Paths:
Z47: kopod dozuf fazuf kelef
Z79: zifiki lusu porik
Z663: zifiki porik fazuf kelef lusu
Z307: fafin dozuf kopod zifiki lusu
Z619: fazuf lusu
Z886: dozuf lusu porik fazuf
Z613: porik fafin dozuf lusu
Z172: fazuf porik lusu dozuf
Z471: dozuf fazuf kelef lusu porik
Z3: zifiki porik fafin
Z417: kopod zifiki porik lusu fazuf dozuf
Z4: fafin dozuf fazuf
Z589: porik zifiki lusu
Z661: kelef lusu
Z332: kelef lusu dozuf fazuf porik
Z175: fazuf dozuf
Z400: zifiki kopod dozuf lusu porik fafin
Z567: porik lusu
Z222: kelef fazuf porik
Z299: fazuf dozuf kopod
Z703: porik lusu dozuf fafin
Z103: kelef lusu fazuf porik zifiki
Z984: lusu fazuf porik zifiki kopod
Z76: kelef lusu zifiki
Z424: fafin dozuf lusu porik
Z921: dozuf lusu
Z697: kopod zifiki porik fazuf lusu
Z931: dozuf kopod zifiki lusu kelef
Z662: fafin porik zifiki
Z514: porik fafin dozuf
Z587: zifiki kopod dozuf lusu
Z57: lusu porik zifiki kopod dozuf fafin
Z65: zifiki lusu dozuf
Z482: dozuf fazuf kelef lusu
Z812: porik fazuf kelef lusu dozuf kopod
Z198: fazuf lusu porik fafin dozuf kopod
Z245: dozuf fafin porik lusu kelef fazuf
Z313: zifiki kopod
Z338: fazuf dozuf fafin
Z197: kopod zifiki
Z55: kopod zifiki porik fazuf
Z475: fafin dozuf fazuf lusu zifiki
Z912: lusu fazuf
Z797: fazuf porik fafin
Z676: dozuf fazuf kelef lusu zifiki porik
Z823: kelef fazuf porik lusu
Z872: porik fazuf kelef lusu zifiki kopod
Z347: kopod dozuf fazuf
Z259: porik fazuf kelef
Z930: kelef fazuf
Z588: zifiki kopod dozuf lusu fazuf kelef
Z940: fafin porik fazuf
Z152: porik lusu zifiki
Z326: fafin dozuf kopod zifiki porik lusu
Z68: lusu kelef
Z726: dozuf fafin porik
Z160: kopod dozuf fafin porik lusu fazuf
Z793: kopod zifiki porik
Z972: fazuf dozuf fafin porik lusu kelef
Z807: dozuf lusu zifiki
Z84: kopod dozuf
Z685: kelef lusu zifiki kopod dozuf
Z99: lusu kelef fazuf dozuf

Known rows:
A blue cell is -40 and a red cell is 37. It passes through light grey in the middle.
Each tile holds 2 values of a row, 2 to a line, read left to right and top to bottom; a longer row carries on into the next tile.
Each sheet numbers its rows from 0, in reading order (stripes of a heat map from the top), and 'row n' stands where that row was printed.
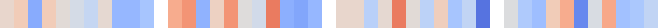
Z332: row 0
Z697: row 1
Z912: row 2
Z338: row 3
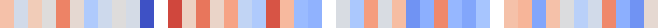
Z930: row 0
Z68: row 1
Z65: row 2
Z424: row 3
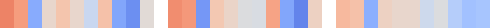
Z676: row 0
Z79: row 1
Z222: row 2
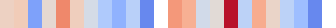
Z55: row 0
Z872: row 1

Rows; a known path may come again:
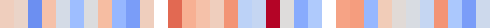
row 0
Z726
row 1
Z661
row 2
Z471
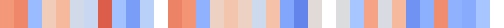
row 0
Z823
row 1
Z676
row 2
Z65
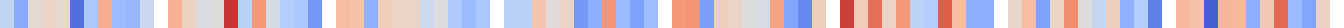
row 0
Z514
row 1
Z313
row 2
Z222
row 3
Z172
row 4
Z79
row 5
Z68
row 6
Z160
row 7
Z400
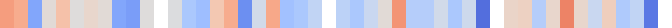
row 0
Z793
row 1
Z338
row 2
Z4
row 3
Z912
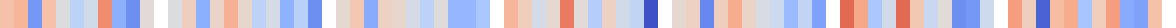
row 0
Z424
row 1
Z886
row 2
Z332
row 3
Z245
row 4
Z940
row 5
Z103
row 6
Z3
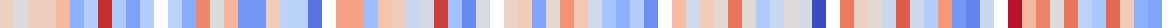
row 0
Z921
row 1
Z99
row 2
Z567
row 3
Z55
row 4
Z930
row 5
Z807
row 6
Z931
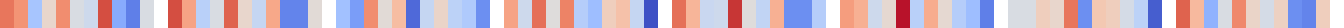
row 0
Z589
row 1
Z152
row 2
Z84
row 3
Z47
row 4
Z475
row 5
Z872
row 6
Z812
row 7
Z662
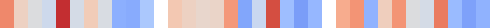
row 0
Z197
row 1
Z587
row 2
Z697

